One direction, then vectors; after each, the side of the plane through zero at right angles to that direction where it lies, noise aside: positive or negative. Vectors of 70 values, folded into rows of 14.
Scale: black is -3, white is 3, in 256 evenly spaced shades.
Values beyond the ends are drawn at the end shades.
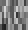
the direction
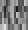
negative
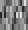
negative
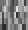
positive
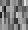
negative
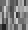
positive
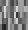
positive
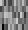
positive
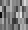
negative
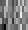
positive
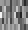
positive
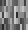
positive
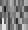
negative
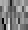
positive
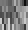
positive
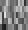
positive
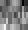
negative
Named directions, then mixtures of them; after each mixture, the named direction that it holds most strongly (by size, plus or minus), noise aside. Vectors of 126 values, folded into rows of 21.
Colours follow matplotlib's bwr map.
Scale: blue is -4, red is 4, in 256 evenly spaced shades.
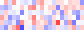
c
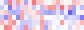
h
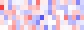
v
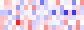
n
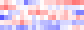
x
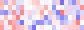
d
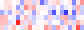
n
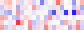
n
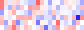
v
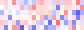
c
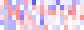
h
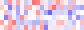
h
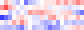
x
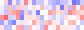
h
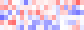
x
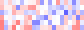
n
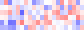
d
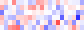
c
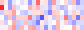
v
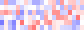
d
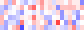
c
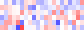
c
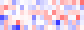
c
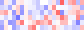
d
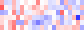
d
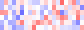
d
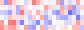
d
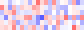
v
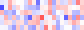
v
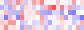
h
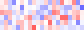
d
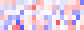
c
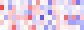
v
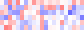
h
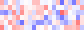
d
